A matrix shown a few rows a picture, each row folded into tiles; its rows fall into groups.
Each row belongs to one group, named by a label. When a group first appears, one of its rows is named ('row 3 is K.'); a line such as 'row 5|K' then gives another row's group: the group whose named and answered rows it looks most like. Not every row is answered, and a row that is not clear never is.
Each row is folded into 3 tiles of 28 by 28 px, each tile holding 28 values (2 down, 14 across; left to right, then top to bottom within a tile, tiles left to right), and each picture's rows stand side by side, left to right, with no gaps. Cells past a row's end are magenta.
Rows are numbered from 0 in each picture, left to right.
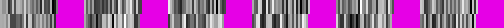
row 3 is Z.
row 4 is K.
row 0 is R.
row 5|K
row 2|Z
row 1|K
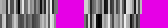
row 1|K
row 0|Z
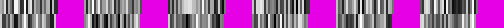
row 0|K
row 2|R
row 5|Z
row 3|Z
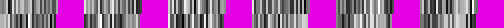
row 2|K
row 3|Z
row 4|K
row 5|K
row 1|Z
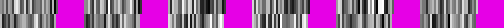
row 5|K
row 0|K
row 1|K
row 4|K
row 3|Z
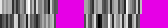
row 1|K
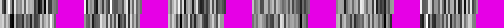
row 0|Z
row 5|Z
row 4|R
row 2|Z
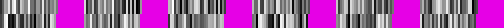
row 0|Z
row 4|Z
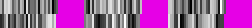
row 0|Z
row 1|R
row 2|K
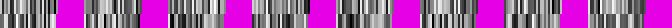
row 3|Z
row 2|K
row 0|Z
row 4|K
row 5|R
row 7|R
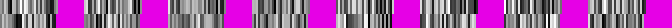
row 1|K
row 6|Z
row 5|Z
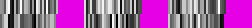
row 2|R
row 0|Z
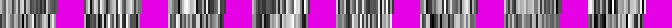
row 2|R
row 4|Z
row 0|Z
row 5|K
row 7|K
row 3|K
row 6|R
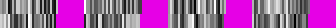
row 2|K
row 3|R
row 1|Z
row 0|R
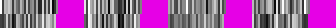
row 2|K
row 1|Z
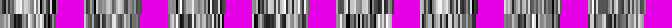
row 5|R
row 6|R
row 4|Z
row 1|R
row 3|K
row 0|R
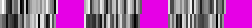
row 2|Z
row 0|K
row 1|K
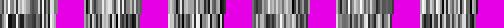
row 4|R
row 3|R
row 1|R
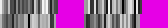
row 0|K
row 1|K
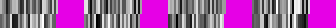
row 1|K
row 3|K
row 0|K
